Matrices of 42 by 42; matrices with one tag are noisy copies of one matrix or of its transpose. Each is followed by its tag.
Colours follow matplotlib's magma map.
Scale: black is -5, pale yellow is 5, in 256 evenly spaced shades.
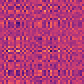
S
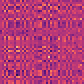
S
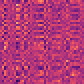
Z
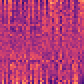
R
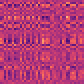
Z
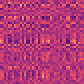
Z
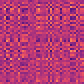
S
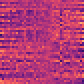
R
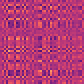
S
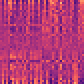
R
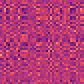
S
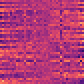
R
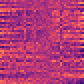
R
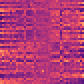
R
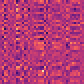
Z
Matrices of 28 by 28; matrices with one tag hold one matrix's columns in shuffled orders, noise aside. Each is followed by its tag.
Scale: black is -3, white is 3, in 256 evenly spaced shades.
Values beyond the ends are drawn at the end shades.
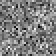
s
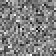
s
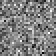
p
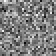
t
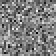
p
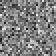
s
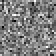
t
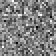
t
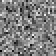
t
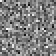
s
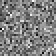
s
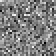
t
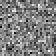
p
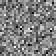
s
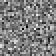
s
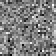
p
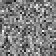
p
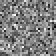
s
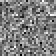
t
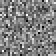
t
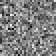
s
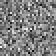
s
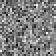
p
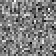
t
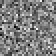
s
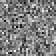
p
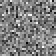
t
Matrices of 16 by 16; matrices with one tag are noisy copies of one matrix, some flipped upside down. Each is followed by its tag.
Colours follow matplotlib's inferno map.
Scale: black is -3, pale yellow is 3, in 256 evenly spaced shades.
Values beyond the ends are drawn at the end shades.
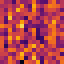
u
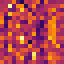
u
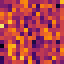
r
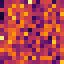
r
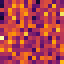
r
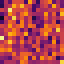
r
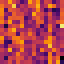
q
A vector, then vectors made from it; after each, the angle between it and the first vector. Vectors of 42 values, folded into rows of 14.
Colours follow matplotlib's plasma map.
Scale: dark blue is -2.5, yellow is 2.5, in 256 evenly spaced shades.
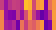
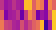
nearly parallel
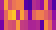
nearly opposite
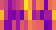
nearly parallel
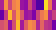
partly opposed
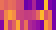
nearly opposite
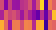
partly aligned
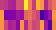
nearly parallel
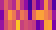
nearly opposite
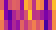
nearly parallel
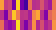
orthogonal
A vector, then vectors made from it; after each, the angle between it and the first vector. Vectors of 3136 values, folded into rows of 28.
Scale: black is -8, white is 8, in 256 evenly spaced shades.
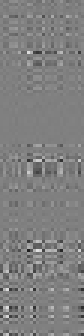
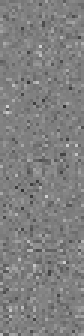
partly opposed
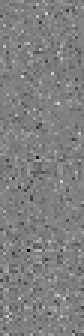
partly aligned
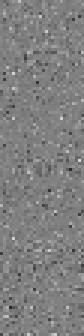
partly aligned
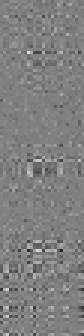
nearly parallel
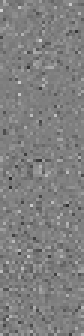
partly opposed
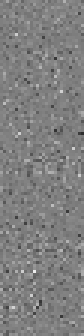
partly opposed
